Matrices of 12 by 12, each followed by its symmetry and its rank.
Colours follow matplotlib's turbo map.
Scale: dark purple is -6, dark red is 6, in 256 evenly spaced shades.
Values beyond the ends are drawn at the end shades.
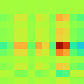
neither, rank one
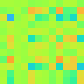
neither, rank two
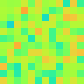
antisymmetric, full rank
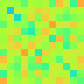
symmetric, full rank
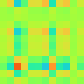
neither, rank one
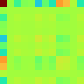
symmetric, rank one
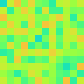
symmetric, full rank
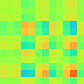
symmetric, rank one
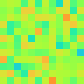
antisymmetric, full rank
